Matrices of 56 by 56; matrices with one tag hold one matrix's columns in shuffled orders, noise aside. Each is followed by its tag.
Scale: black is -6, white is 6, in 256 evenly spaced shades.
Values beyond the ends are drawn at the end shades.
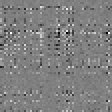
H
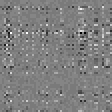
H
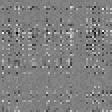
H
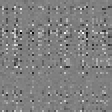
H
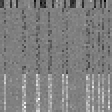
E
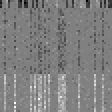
E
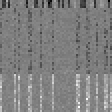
E
